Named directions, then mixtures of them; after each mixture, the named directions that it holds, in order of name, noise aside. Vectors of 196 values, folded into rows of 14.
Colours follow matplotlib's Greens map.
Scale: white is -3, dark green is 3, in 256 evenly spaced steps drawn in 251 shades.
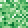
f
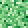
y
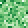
f, y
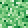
y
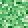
y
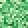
f, y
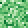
f, y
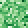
f, y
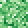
f, y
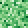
y
